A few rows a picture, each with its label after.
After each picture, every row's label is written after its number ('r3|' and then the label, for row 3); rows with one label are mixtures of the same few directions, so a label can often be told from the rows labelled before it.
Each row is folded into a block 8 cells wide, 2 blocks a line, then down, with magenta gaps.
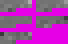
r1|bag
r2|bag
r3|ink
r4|bag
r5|ink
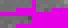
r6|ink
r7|bag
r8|bag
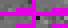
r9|bag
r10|bag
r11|ink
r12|ink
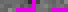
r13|bag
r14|ink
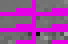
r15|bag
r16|bag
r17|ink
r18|ink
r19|bag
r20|ink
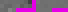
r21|bag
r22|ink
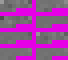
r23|ink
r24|bag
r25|ink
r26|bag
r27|bag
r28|ink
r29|bag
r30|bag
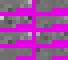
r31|bag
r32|ink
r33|ink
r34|bag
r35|bag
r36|ink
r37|ink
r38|ink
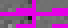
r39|bag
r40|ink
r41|bag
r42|ink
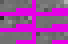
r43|ink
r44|bag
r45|ink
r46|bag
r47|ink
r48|ink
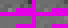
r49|bag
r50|bag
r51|bag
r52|bag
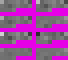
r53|ink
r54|ink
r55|ink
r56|bag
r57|ink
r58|ink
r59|ink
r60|bag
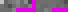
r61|ink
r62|bag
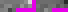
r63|bag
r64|bag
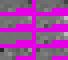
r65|bag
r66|bag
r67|bag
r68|bag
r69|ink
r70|bag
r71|ink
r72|ink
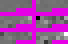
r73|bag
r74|ink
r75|bag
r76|ink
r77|ink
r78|bag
